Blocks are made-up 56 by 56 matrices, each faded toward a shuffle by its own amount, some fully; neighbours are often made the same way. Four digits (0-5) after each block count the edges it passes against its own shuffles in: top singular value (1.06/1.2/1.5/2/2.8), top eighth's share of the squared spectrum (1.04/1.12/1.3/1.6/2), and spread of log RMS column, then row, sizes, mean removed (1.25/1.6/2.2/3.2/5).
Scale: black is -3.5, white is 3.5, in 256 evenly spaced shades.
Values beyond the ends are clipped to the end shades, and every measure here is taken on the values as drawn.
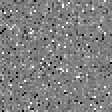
1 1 0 0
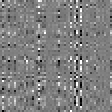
4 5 4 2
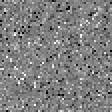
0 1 0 0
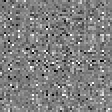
3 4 2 2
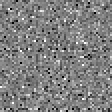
2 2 0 2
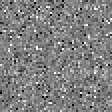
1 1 0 0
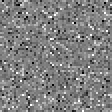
0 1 0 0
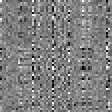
4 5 4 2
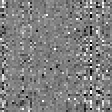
4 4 3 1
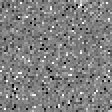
0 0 0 0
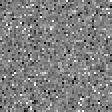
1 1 0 0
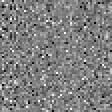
3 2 2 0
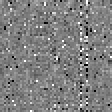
3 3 2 0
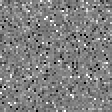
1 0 0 0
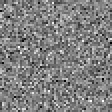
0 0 0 0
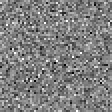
0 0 0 0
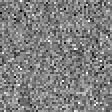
0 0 0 0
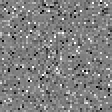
1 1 0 0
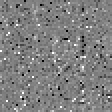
2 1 0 0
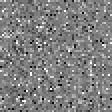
2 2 0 0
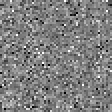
3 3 1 1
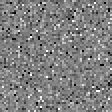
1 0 0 0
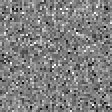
2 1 0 0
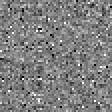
3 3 1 1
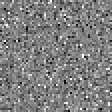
1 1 0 0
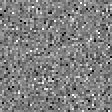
2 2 0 0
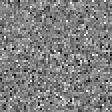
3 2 1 1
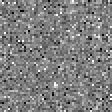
2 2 0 0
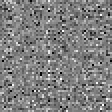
4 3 2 1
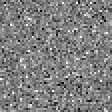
1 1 0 0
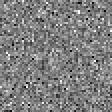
3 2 1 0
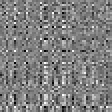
5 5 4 3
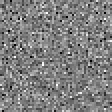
3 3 1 1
